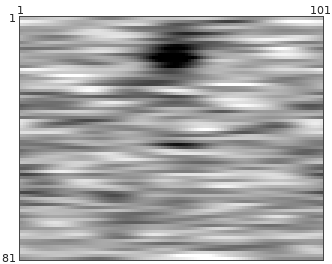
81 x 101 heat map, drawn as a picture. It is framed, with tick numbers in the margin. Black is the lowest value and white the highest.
No overall slope runs across the table. A single dip lies in the top middle. The top middle is the ninth with the lowest average. The grain runs across in streaks.
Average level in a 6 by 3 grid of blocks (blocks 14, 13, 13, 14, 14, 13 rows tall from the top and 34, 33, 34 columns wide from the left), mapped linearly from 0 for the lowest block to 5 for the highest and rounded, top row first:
505 | 515 | 344 | 444 | 334 | 454
